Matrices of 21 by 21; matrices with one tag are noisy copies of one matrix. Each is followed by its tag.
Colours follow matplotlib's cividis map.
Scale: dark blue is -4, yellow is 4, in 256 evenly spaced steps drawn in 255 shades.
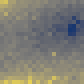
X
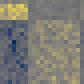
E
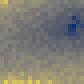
X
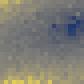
X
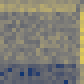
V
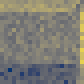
V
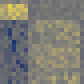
E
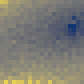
X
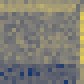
V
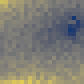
X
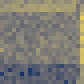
V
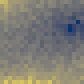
X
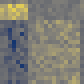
E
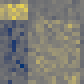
E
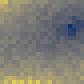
X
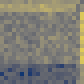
V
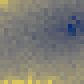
X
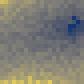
X
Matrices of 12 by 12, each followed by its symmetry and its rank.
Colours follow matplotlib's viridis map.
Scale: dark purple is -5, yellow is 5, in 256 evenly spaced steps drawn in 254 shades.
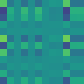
neither, rank one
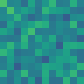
symmetric, full rank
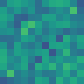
symmetric, full rank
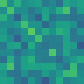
symmetric, full rank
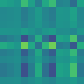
neither, rank one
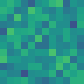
symmetric, full rank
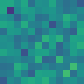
symmetric, full rank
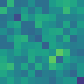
symmetric, full rank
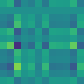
neither, rank one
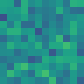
neither, full rank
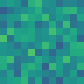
neither, full rank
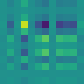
neither, rank one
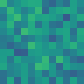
neither, full rank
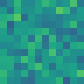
neither, full rank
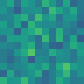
neither, full rank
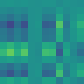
neither, rank one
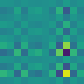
neither, rank one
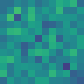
symmetric, full rank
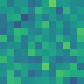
neither, full rank
